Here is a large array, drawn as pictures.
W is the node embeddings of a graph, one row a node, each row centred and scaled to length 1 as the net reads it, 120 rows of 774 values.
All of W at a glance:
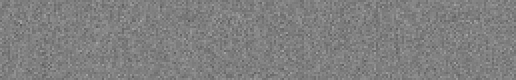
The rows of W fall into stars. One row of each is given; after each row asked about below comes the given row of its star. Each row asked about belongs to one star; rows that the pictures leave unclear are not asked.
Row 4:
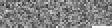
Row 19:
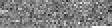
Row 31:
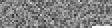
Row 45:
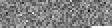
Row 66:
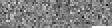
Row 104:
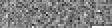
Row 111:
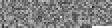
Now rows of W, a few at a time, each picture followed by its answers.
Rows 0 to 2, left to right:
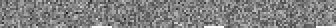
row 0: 19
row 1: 31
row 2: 45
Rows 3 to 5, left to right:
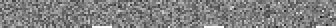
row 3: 111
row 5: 104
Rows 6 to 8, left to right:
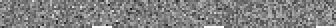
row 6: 45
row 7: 4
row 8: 45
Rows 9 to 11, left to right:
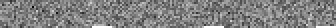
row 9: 4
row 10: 19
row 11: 66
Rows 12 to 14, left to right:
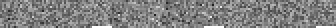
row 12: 45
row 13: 66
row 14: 104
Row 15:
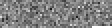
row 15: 104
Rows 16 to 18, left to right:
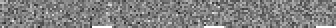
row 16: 45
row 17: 19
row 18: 4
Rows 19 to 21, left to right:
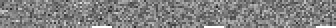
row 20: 104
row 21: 19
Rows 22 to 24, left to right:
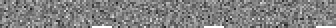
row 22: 104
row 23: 104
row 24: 104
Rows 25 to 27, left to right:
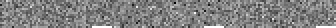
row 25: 104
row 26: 31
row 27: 104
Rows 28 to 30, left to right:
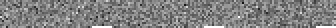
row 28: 104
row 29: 4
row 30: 104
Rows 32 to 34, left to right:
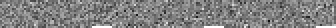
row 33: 19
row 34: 66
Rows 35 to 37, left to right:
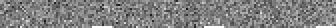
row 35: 66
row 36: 4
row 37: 31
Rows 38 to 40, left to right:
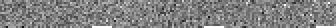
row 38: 111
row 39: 104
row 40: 111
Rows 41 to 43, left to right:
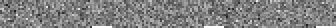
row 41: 4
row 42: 66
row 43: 45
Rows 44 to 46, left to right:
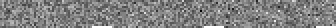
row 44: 66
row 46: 45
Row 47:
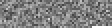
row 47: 104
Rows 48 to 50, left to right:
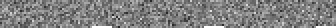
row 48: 19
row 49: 104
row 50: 19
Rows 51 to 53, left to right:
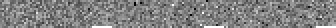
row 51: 45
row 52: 111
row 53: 45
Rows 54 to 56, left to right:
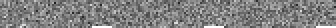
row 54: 66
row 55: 19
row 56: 104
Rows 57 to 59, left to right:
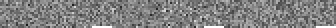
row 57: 4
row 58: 4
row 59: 66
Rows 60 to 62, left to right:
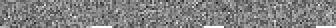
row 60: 31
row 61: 19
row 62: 45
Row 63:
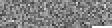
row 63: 45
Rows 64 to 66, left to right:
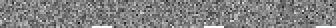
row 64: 66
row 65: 19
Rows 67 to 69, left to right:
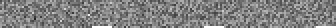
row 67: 45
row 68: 104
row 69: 19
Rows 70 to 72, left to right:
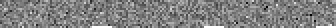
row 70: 19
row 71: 4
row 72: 111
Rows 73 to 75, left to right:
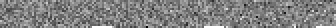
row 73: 66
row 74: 4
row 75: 31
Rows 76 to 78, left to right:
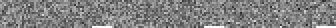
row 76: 31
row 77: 111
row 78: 4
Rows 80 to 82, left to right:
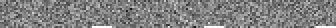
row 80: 66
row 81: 4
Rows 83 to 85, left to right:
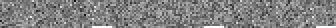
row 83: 45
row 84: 45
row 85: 4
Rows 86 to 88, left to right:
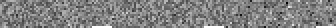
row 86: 31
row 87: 66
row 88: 31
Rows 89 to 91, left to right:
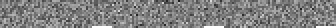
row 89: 19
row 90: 19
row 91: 66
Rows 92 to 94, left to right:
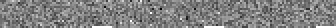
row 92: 31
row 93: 111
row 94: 4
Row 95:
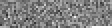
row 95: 31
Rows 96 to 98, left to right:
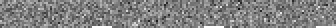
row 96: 104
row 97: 66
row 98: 66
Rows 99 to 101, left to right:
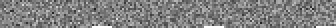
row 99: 19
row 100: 111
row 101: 4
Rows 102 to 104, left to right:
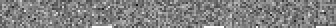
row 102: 66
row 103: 19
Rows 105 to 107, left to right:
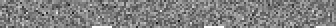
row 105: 66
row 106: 45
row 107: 19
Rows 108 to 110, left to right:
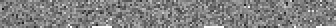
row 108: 31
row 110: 31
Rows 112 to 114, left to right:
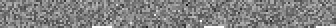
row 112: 45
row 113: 111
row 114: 111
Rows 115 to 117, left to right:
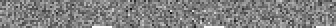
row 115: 104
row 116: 4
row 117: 4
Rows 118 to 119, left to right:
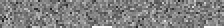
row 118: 104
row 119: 19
